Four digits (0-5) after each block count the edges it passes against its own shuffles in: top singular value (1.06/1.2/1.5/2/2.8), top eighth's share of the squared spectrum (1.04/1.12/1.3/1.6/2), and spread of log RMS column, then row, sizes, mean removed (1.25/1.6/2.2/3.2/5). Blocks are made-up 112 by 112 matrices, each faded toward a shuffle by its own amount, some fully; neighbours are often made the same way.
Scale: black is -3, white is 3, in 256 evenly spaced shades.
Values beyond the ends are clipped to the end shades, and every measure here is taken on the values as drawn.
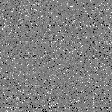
4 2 1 1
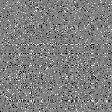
4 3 2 2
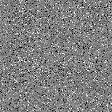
3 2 0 1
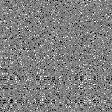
4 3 1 2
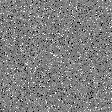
2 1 0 0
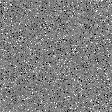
3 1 0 0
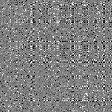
5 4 3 3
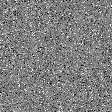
0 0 0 0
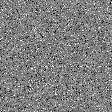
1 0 0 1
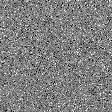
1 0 0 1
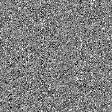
0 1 3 0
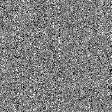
0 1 3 0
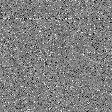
2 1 0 1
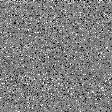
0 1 0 2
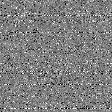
2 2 0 3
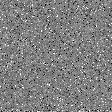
0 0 0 0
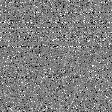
1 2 0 3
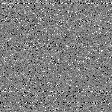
2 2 0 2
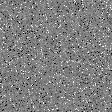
0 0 0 0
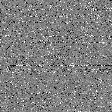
2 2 0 2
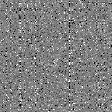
4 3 2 1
